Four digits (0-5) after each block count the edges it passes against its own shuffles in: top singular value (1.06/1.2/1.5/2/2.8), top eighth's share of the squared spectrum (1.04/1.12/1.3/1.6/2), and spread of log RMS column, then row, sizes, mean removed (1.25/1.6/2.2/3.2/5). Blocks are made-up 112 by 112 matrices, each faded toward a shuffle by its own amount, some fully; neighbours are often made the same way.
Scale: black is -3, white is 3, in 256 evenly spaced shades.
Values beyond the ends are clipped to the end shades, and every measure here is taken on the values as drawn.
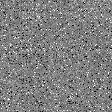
3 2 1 1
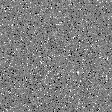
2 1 0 0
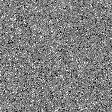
0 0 0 0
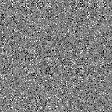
4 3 2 2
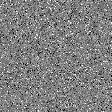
3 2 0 1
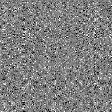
4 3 2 2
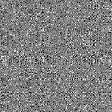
4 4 2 3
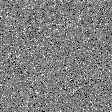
0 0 0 0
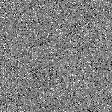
2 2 0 0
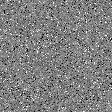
0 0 0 0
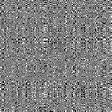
5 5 3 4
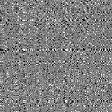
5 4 2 3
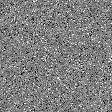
0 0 0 0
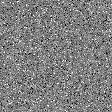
0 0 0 0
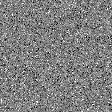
0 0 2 0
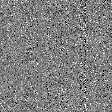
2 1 3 0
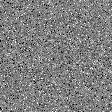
0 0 0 0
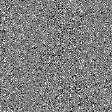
1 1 3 0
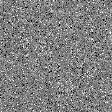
0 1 2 0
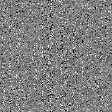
1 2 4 0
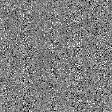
1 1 3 0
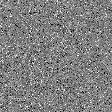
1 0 2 0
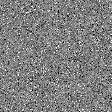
0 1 2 0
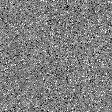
0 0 1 0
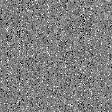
1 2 3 0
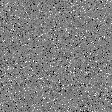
2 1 0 0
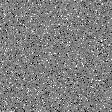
2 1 0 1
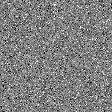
0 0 1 0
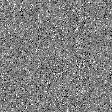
1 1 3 0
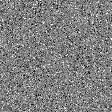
0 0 1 0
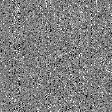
1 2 3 0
